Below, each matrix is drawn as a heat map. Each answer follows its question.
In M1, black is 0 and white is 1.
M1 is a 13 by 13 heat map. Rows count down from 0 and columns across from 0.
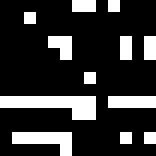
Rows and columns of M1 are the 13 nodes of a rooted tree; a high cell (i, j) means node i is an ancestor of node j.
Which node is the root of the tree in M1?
8
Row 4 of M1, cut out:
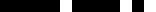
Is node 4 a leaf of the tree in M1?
no
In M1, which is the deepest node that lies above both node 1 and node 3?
11
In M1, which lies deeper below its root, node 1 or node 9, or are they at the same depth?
the same depth
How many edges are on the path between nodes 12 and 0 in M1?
5
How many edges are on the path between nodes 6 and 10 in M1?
7
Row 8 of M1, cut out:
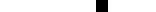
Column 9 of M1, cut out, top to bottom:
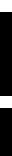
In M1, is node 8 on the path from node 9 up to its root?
yes
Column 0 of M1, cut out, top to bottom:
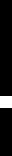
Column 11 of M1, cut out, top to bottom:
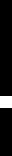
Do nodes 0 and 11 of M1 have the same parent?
yes
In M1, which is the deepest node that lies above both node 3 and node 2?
11
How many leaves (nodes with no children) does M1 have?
4
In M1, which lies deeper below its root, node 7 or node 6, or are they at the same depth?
node 7
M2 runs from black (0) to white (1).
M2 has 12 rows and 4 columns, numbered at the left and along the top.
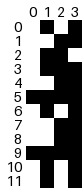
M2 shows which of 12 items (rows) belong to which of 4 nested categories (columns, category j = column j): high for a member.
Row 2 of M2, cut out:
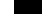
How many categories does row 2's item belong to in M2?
2
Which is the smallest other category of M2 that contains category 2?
0
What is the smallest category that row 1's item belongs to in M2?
1
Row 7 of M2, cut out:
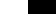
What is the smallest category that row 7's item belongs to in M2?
1
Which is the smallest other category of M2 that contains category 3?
0
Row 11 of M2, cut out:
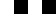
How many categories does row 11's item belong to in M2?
2
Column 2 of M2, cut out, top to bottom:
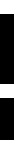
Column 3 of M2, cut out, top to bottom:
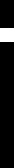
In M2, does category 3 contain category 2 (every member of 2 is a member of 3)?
no
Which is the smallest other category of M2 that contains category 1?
0
